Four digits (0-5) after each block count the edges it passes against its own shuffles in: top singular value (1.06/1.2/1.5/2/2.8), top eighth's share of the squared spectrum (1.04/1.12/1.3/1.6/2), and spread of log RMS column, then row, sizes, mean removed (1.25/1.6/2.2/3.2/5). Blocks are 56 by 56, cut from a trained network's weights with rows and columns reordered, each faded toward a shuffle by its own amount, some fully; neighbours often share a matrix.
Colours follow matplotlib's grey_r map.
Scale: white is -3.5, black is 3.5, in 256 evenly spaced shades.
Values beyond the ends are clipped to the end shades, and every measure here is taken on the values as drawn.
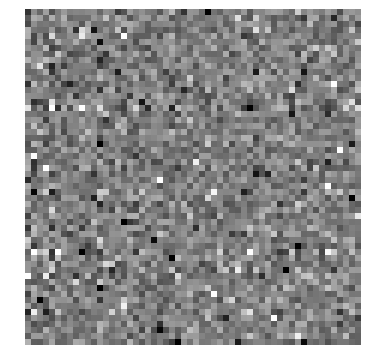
3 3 1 1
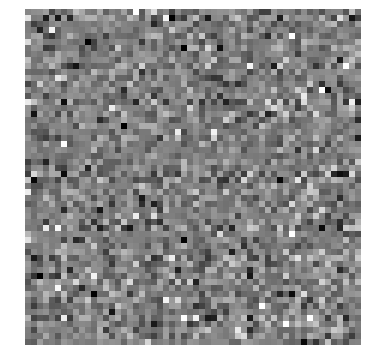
3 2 0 2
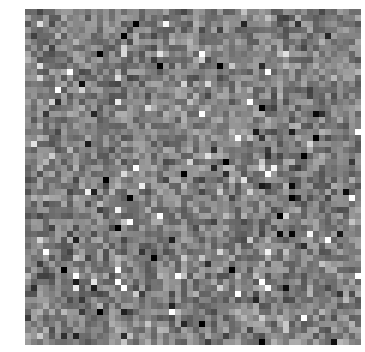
0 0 0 0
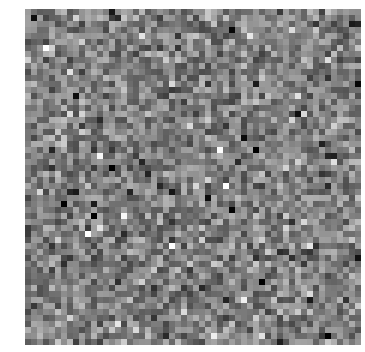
0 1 0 0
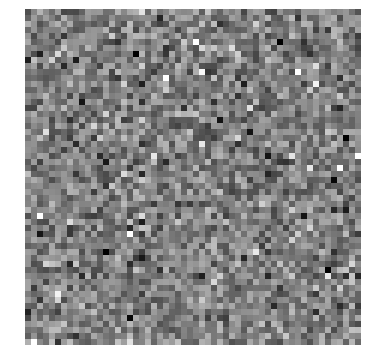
1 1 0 0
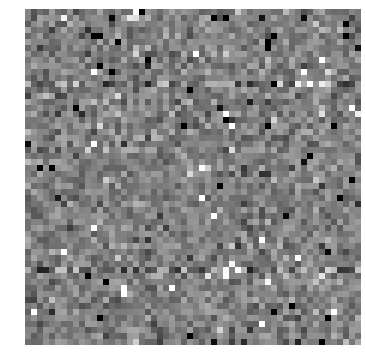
2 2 0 1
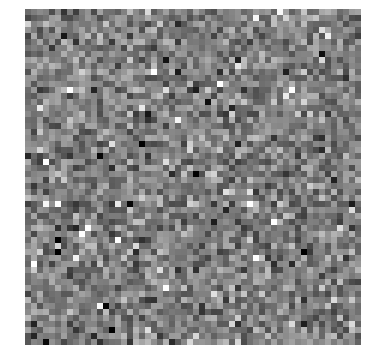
2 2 0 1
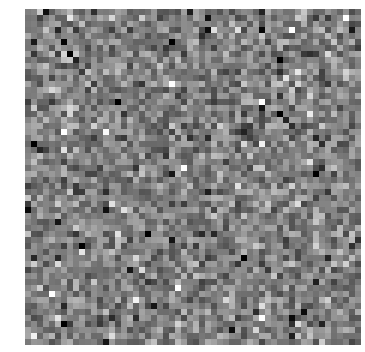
1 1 0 0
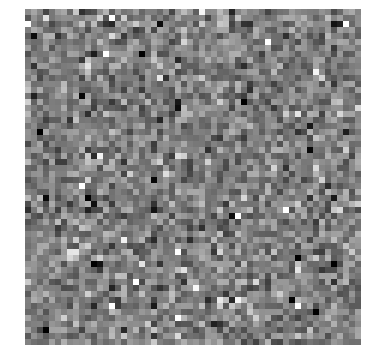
2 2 1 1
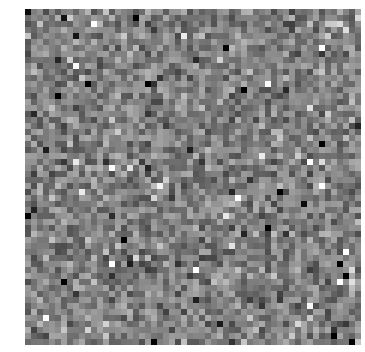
0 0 0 0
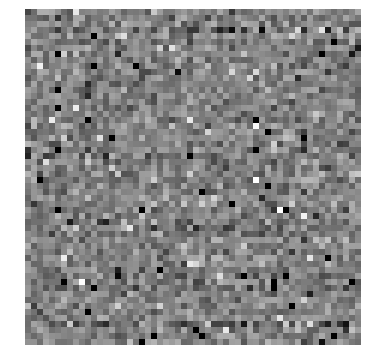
1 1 0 1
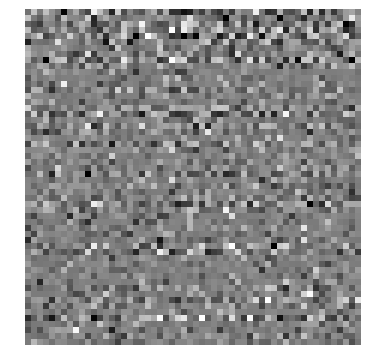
3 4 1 3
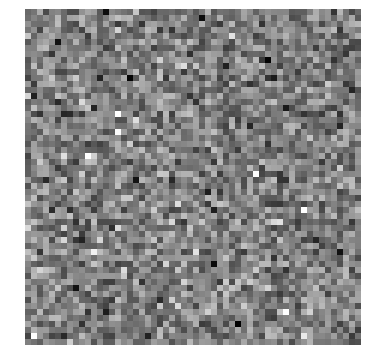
2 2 0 0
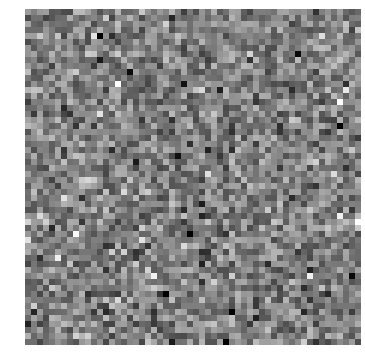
0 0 0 0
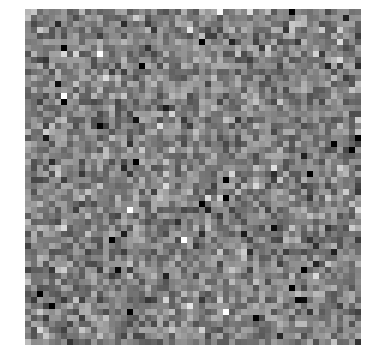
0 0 0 0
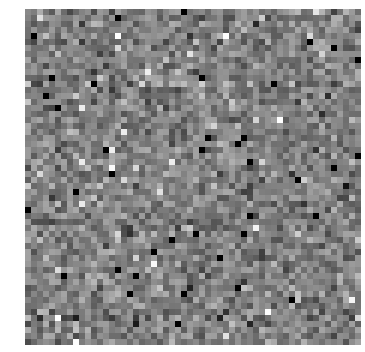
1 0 0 0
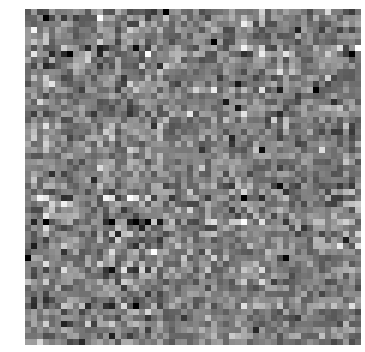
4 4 2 2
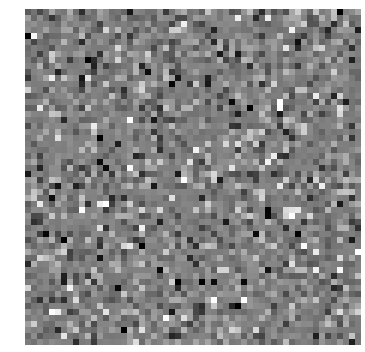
1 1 0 0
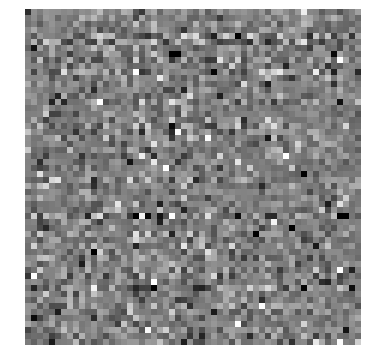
3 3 0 2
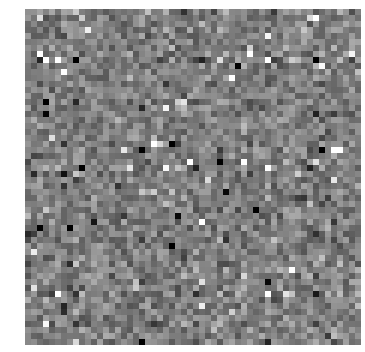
2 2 0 1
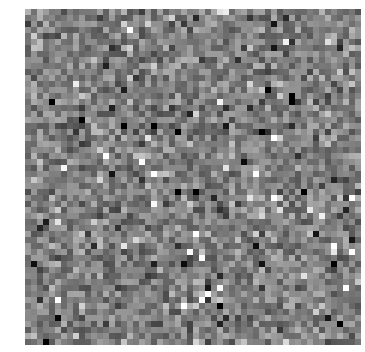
0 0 0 0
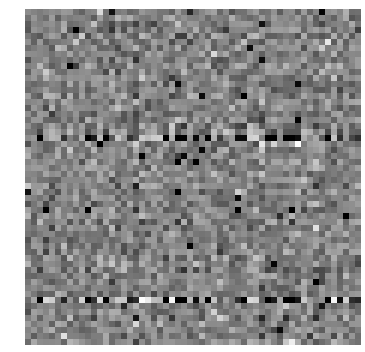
4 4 0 2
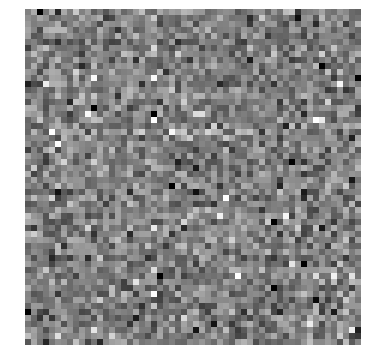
1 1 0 0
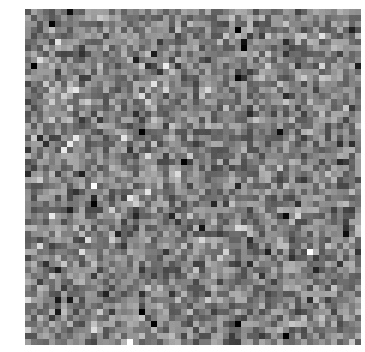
0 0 0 0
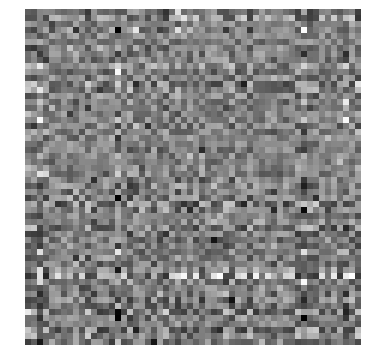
4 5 2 3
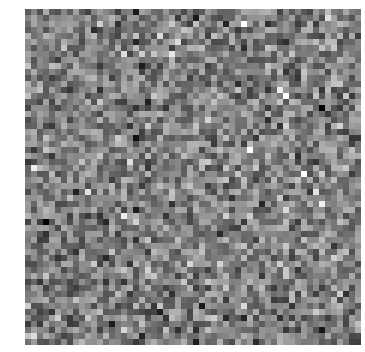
0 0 0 0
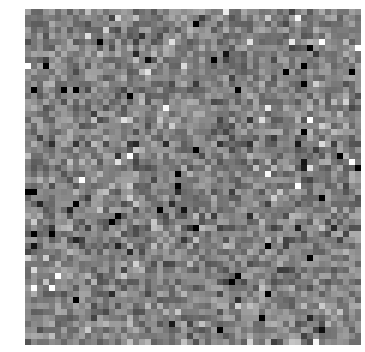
1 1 0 0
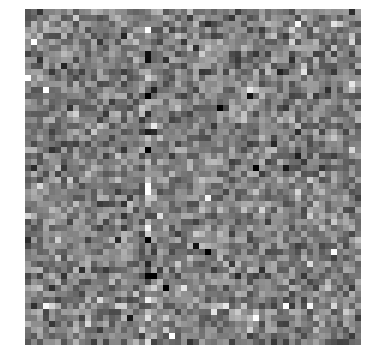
3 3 1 0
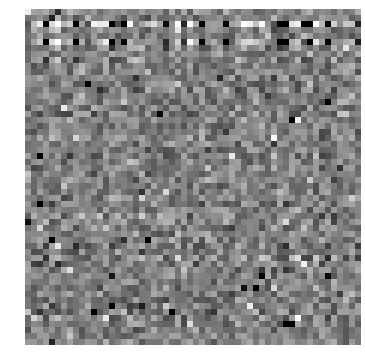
4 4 0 2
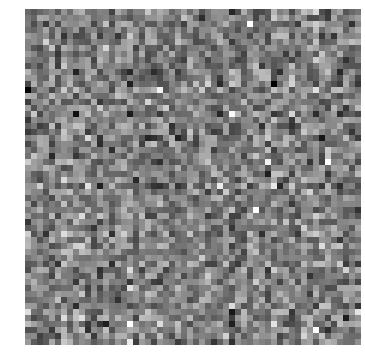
3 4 1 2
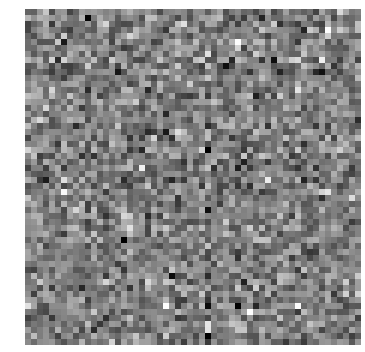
3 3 1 1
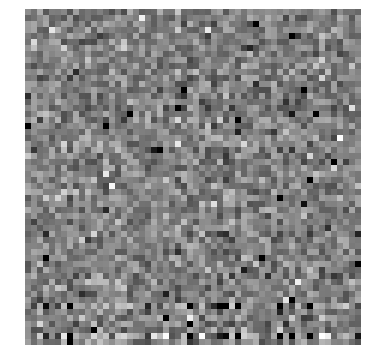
3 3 0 1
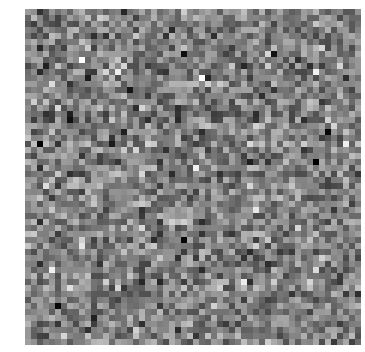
3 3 0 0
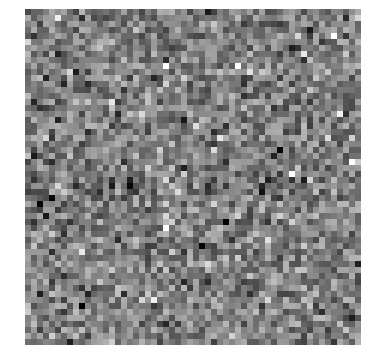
2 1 0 0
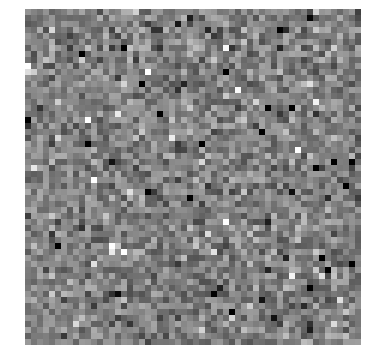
1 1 0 0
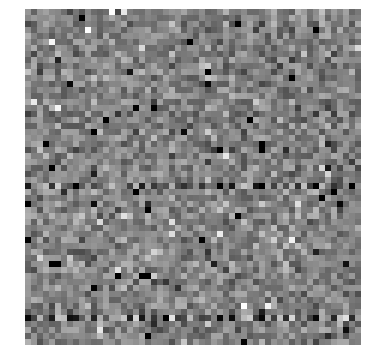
3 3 0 1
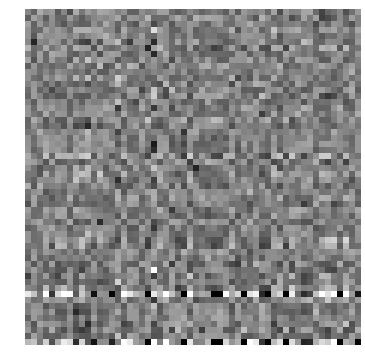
4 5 1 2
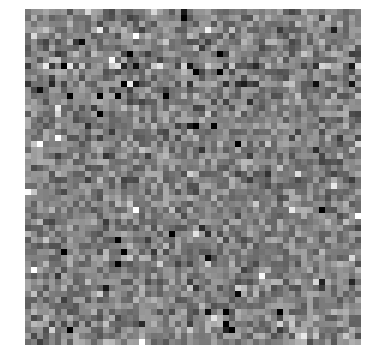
2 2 0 1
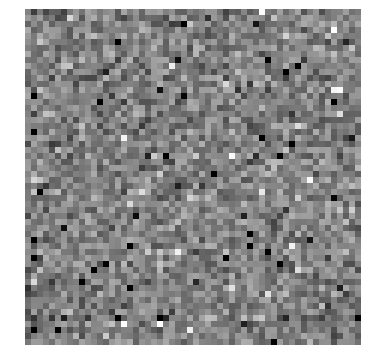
1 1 0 0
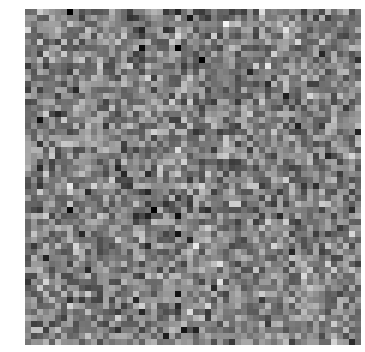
2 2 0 0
